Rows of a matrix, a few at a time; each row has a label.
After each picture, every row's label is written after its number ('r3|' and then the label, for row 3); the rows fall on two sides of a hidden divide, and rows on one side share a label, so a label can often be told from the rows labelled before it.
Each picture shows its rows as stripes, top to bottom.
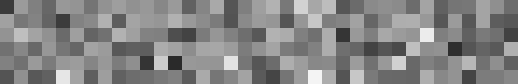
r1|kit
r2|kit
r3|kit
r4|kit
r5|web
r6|kit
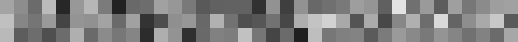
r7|kit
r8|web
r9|kit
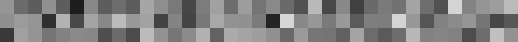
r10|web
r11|web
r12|kit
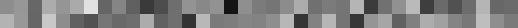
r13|kit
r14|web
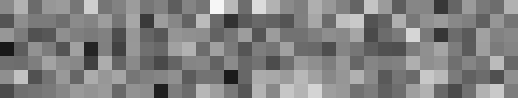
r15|web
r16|kit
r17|kit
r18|kit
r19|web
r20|kit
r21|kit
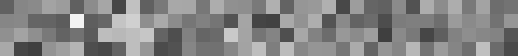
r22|kit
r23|kit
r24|web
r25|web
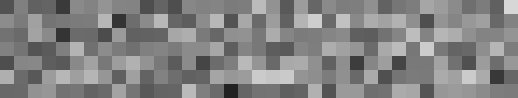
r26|kit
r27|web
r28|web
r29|kit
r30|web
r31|web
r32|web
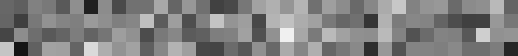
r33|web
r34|kit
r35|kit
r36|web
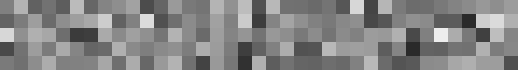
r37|kit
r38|kit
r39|web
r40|kit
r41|web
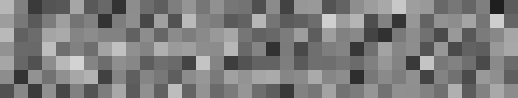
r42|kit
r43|web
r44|kit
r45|web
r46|kit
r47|web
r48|kit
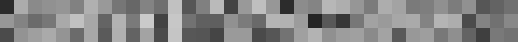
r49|kit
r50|kit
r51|kit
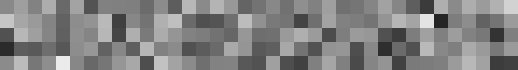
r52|web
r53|kit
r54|kit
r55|kit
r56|web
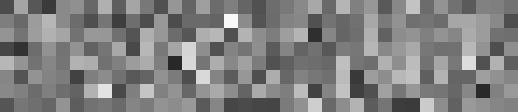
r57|kit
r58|web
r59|web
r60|web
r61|web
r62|web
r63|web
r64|kit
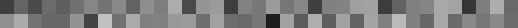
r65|kit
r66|web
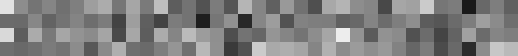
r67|kit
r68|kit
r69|web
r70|kit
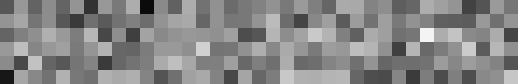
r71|kit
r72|kit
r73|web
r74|web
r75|web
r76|kit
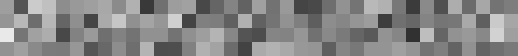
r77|web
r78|kit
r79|web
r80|web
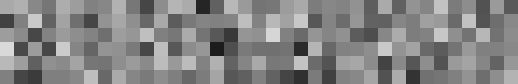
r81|web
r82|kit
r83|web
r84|web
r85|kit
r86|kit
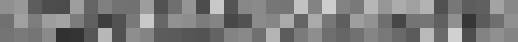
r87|kit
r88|kit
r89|kit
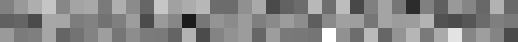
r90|web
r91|kit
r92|web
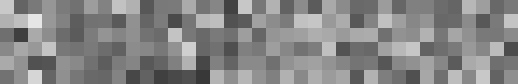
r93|web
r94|web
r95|kit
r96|web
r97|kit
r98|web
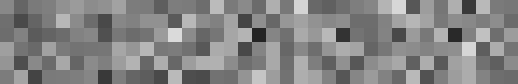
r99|kit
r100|web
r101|kit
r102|web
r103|web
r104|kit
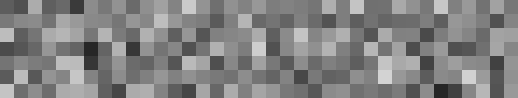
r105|web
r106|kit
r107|web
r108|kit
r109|web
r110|web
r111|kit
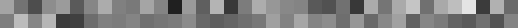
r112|web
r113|kit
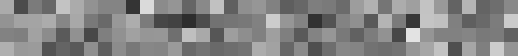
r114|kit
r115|kit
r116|web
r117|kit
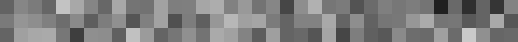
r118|kit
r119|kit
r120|web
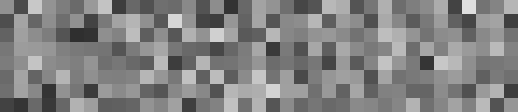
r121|web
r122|kit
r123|web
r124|web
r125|web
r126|web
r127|kit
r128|kit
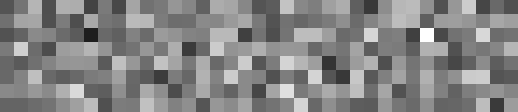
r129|web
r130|web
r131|kit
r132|kit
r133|kit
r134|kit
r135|kit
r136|kit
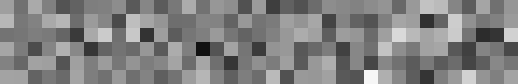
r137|web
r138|web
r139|web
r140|kit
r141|kit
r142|web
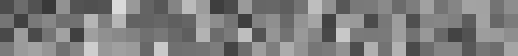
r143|kit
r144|kit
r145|kit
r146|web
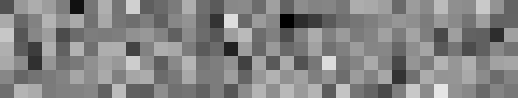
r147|web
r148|web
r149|web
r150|kit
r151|web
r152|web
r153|web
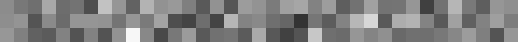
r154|web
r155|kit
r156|web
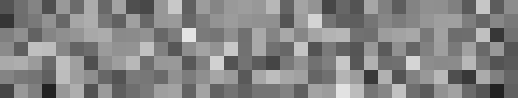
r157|kit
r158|kit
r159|web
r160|web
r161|web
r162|kit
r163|kit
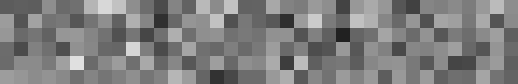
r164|kit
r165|web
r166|kit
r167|web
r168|kit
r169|kit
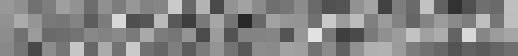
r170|kit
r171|kit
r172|web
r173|kit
